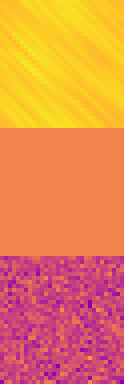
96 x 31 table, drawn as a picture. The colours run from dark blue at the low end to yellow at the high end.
It is made of 3 by 1 panels. Panel 1,1: very high, slanting down to the right, faint in contrast. Panel 2,1: high, flat. Panel 3,1: middling, fine-grained.
